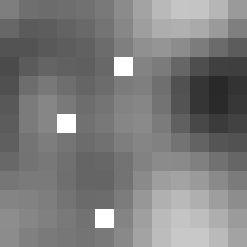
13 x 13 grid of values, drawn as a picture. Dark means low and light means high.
The field is mottled with small blotches. There are three isolated cells, each far higher than the cells round it. The middle right is the ninth with the lowest average. There are no regular stripes. The bottom left is the smoothest part.
